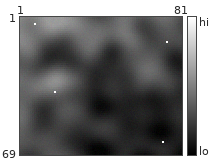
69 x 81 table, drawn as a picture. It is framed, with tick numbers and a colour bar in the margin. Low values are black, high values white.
Odd rows or columns: none. Slope: up to the top left. Mirror symmetry: none. Lone odd cells: 4, each higher than its neighbours.
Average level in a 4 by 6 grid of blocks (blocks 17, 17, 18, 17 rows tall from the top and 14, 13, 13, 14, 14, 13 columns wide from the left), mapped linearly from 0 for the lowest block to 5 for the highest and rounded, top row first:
5 4 4 4 3 3
3 3 2 1 3 2
3 3 1 0 1 1
3 2 1 1 0 0
